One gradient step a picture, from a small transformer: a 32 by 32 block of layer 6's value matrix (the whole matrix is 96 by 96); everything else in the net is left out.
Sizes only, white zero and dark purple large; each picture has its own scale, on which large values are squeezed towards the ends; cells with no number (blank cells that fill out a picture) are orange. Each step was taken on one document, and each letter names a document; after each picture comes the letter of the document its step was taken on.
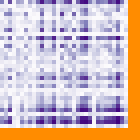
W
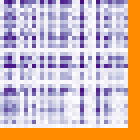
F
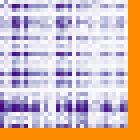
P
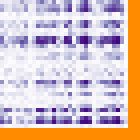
W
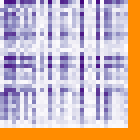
F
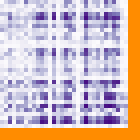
W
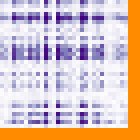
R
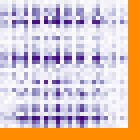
R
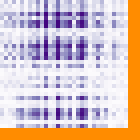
R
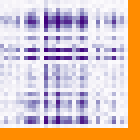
R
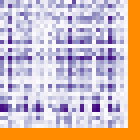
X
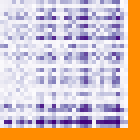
W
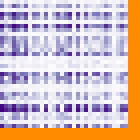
P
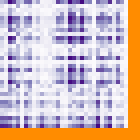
X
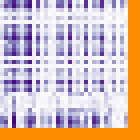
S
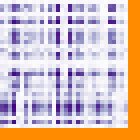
P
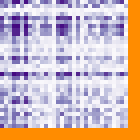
P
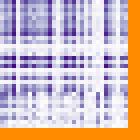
F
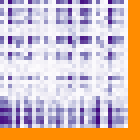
X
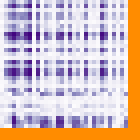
S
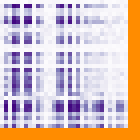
P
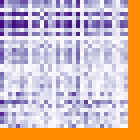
P
